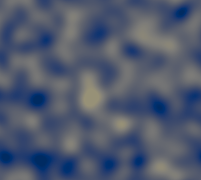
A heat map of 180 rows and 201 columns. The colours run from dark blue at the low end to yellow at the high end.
Neither half mirrors the other. Overall the values sit about 30% of the way up the scale. The texture varies smoothly and slowly. The bottom left is the ninth with the lowest average.
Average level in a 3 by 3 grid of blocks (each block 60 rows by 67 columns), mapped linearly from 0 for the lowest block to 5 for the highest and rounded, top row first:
2 3 4 / 2 5 2 / 0 2 3
